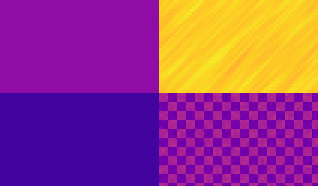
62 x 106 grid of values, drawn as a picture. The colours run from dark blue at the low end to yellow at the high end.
It is made of 2 by 2 panels. Panel 1,1: low, flat. Panel 1,2: very high, slanting up to the right, faint in contrast. Panel 2,1: very low, flat. Panel 2,2: low, checkered.
